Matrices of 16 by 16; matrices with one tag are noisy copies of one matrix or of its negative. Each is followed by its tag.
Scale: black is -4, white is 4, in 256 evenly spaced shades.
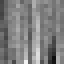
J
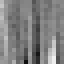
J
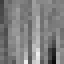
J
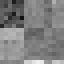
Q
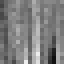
J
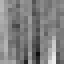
J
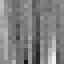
J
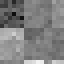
Q
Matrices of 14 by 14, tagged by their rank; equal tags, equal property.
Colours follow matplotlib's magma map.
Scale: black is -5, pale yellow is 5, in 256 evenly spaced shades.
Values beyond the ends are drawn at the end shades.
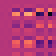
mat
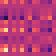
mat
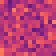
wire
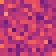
wire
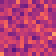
wire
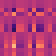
mat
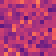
wire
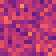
wire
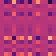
mat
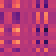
mat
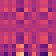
mat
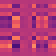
mat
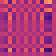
mat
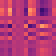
mat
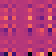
mat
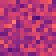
wire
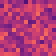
wire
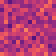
wire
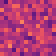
wire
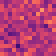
wire
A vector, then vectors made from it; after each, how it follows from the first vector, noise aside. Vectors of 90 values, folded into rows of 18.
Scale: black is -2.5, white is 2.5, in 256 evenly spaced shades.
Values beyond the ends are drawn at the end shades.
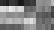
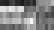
copied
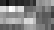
copied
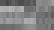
shrunk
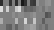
partly zeroed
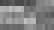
shrunk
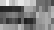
negated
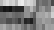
negated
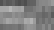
shrunk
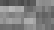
shrunk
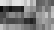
negated
